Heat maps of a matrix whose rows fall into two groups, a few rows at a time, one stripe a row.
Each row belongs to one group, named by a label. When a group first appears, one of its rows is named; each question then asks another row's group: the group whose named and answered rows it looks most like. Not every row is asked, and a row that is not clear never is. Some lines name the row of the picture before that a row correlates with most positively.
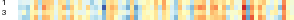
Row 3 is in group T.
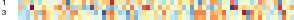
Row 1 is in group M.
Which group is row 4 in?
T
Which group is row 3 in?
T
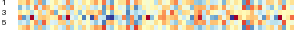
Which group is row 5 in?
T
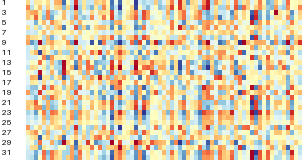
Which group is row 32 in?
T
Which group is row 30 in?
M
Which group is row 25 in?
T
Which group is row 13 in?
M
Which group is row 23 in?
T
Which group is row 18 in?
T
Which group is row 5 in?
T
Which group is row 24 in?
T
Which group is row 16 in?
M
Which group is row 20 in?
T
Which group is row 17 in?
M
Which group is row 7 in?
T
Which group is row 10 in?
T
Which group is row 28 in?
M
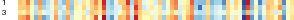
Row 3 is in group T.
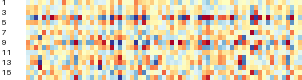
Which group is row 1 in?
M
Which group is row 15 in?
T
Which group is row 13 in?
M
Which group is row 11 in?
T
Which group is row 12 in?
M
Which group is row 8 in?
M
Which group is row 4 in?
T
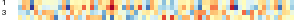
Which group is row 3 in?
T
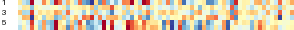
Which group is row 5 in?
M
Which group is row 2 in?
M
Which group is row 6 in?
M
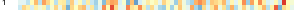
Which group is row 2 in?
M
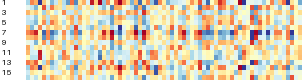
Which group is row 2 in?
T
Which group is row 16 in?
T
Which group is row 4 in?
T
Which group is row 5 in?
T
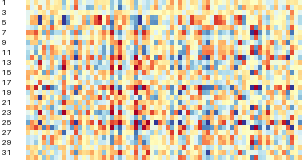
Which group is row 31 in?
M
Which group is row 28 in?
T
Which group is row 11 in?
T
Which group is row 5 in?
M
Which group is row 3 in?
T
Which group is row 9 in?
M
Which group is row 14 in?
M
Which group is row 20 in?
M
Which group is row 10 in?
T
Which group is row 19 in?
M
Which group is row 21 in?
M
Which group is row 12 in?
M
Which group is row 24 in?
T
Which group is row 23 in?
M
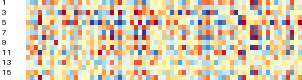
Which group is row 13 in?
M
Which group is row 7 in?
T
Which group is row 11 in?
M
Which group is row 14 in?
T
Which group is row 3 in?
M
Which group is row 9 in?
M
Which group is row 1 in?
T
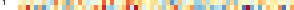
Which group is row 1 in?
M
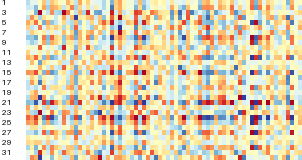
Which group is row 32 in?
M
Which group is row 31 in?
M
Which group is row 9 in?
T
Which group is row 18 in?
T
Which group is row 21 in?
T
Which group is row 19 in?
M
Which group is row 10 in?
M
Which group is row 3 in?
M
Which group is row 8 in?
T
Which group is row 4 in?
M
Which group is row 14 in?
M
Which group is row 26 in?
M
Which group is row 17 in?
M
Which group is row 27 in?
T
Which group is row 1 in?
T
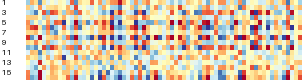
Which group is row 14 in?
T
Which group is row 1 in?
M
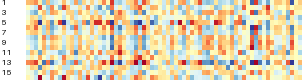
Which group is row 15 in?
T
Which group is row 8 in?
T
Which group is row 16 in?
M
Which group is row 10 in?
T
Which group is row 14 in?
M
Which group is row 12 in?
M
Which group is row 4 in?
M
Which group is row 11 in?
M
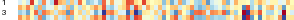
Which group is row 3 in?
T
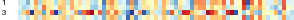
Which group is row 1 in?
T
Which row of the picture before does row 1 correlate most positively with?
3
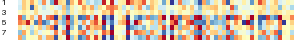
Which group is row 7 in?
M
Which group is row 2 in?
M
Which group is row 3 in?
M
